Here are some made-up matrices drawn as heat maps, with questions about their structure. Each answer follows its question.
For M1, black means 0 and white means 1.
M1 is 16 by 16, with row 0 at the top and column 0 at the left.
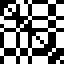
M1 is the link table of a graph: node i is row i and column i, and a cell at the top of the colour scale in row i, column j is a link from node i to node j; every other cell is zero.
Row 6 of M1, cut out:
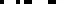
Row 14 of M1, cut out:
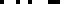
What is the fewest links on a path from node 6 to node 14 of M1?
1
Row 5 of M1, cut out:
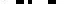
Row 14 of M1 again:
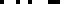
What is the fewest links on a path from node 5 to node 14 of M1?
1
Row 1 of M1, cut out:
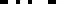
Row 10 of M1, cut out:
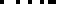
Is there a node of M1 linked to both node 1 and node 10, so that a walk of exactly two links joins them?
yes
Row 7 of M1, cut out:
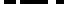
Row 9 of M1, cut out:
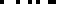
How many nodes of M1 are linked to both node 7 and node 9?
0
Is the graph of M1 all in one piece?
yes
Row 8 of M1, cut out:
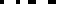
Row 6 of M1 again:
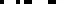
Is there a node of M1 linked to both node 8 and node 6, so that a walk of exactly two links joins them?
yes
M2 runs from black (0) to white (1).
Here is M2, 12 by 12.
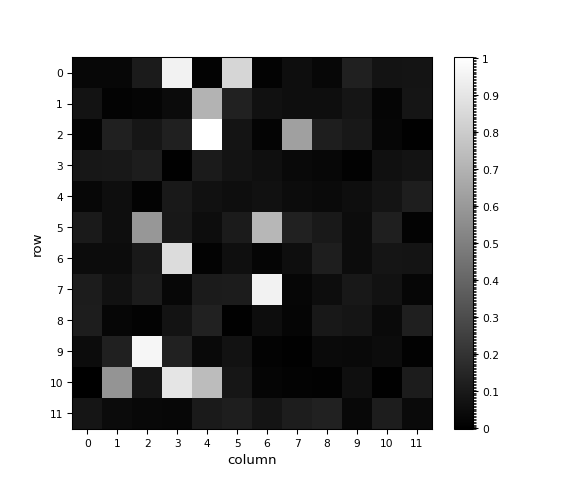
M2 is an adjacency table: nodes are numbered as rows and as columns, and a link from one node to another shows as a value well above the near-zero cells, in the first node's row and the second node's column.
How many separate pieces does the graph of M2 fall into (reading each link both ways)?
3
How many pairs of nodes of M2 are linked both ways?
0
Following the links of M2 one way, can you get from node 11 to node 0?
no
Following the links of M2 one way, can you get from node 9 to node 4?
yes
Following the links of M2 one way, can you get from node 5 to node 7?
yes
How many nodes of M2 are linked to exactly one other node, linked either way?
1
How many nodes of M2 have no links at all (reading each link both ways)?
2
